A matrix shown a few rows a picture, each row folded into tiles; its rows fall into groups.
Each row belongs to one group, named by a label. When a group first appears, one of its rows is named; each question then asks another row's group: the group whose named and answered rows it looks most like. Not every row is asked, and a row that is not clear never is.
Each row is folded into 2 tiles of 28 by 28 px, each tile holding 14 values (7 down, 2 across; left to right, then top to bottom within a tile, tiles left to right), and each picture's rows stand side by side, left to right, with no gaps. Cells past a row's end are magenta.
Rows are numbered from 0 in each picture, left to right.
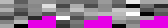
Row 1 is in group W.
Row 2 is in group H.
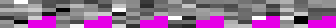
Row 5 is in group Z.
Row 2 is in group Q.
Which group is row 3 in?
W
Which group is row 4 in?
Z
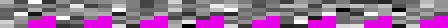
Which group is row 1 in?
W
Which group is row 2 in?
Q
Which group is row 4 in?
Q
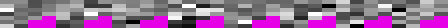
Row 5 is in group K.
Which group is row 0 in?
Q
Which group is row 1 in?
W
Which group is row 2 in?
Z
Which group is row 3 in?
W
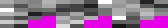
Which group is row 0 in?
H
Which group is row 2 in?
W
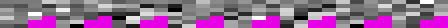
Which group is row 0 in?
K
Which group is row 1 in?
H
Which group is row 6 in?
H
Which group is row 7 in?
W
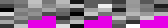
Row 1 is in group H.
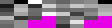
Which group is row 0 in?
W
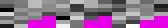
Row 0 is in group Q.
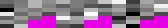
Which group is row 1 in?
K
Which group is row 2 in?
H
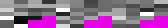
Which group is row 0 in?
Z
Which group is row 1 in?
Q
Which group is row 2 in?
K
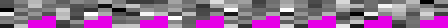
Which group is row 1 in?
K
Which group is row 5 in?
Q
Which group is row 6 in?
H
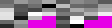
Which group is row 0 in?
K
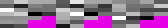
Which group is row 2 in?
Z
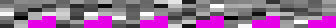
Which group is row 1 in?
K
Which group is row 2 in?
K
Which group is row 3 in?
H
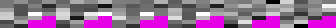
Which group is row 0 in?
K
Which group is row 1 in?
K
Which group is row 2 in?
K
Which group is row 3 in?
K
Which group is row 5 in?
H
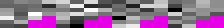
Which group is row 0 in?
K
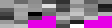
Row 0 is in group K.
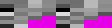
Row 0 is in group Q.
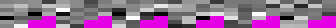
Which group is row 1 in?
Q
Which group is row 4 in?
K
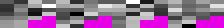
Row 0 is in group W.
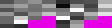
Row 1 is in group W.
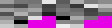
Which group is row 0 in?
Z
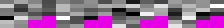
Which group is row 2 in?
H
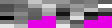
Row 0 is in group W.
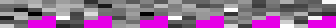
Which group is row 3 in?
W
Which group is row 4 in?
Q
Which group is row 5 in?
Z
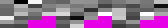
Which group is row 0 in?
W
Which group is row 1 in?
K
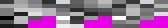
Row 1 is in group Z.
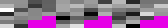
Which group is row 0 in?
Q
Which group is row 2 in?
H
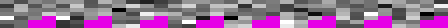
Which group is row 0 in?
W
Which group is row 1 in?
W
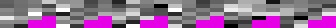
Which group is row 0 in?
K
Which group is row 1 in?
Q
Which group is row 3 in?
Q
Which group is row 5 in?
K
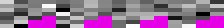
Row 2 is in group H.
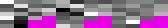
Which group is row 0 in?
W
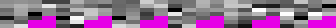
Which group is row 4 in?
W
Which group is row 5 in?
K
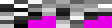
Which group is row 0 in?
W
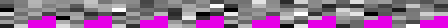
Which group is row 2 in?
Q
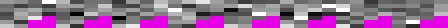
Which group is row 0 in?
Z
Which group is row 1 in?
H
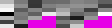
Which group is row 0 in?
Q
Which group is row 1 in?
K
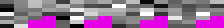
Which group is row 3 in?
K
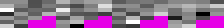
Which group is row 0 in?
Q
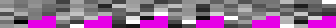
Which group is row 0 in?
Z
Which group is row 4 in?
W
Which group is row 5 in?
Z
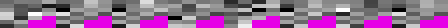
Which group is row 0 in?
K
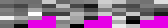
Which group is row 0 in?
K
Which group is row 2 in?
Z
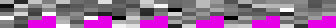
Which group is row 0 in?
W
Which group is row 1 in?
Z
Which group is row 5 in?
Q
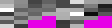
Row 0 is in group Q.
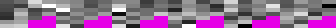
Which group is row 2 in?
Q
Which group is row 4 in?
H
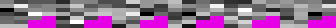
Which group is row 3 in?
H
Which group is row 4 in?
W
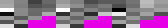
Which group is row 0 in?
Q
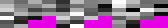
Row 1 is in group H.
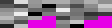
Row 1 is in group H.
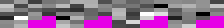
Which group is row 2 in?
K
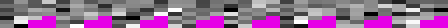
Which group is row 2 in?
K
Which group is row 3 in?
Q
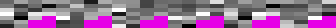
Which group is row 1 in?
W
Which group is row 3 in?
K
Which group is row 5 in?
Z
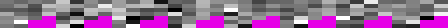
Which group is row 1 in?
H
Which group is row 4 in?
Q
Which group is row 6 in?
W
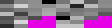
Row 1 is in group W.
